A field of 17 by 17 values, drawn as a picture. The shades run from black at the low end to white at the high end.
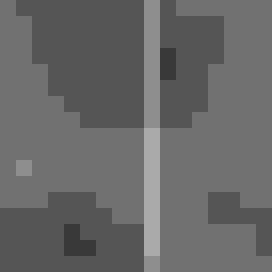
Average level on the scale: 40%. Odd lines: column 10. Calmest part: middle right.
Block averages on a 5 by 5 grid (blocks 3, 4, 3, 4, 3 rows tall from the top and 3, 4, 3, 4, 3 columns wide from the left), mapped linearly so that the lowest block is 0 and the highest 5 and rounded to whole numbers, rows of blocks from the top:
21213 / 31213 / 33433 / 32532 / 10333
